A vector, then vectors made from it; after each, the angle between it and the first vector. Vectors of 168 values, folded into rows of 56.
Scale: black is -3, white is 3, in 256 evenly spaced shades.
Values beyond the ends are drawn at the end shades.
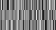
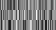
partly aligned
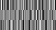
nearly parallel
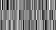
nearly parallel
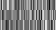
nearly opposite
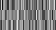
nearly parallel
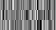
partly opposed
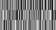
orthogonal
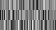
orthogonal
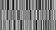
partly aligned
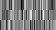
partly opposed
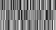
orthogonal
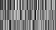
partly aligned
